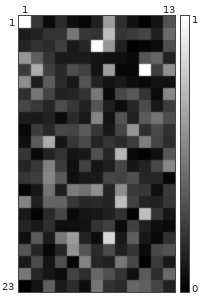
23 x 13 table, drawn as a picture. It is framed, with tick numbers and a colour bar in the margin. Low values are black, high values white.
Overall the values sit about 20% of the way up the scale. Most values sit low, with a long tail of high ones. There are no regular stripes. The halves do not mirror each other. Fine speckle covers the field.
